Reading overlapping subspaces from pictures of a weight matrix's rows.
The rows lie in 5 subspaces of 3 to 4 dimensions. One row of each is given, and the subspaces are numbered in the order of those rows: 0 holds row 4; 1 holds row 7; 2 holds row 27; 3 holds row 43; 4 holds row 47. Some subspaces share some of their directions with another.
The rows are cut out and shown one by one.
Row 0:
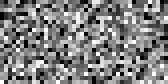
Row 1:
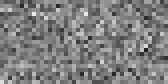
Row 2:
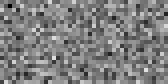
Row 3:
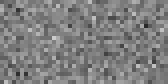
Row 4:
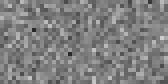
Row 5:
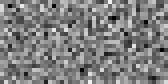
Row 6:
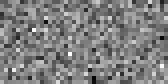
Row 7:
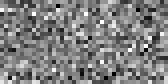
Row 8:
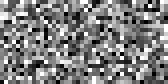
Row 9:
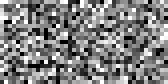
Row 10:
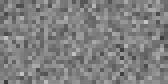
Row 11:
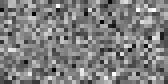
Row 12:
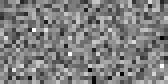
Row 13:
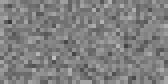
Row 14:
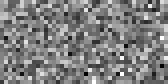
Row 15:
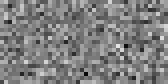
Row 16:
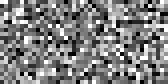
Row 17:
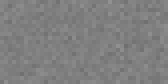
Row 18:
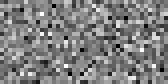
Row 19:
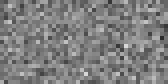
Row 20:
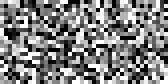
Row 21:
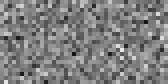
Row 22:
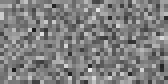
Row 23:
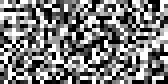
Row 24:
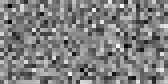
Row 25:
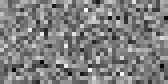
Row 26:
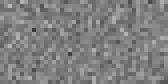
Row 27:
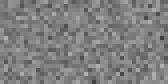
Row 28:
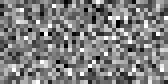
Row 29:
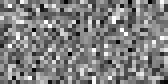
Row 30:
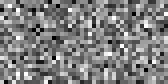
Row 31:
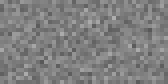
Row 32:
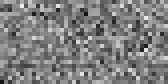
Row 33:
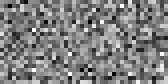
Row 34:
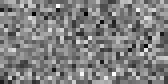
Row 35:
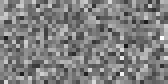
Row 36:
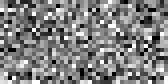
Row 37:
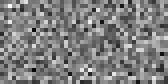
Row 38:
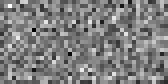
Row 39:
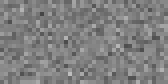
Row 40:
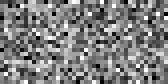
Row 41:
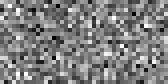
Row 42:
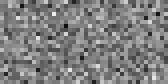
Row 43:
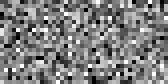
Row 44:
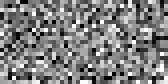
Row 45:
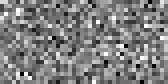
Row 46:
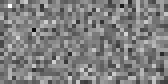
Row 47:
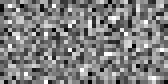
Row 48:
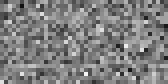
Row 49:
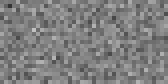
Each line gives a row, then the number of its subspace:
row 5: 4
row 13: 2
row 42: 2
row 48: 1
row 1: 1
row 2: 4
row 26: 0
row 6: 3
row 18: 0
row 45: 4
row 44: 1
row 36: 1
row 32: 1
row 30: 4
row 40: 2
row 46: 0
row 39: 0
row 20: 2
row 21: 3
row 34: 1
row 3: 4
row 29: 0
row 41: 4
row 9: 2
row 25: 0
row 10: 3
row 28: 0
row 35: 3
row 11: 1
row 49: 4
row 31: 0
